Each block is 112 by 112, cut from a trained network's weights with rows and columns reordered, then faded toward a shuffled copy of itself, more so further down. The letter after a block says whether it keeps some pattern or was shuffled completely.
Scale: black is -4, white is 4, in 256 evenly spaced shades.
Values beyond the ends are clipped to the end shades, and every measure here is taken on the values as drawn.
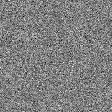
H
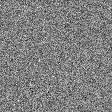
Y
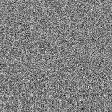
H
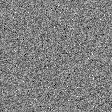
Y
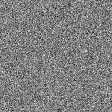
H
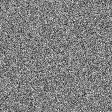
Y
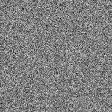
H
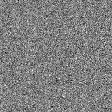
H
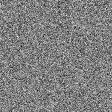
Y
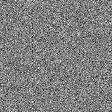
H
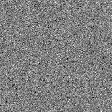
H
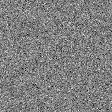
Y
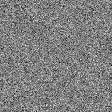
H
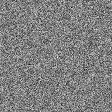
Y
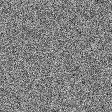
Y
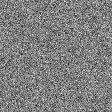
Y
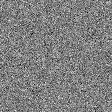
Y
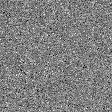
Y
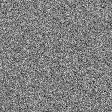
Y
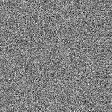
H
